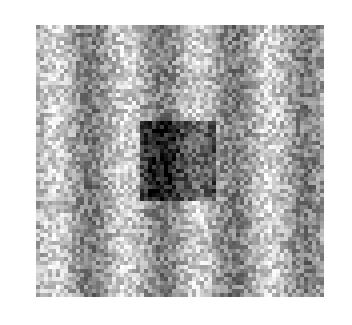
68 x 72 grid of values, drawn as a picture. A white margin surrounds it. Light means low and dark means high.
Upright stripes repeat 4 times across the table. The ninth with the highest average is the centre. In the centre lies a patch that is higher than the rest.
